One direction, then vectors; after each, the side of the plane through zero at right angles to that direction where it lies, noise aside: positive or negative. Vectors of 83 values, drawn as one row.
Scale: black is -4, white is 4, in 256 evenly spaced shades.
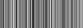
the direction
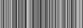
positive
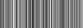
positive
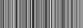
positive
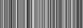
negative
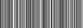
positive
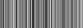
positive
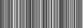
positive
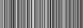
negative
